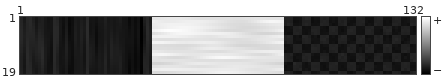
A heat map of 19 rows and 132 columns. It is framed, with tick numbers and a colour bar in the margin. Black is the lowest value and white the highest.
It is made of 1 by 3 panels. Panel 1,1: very low, streaked downward, faint in contrast. Panel 1,2: very high, streaked across, faint in contrast. Panel 1,3: very low, checkered, faint in contrast.
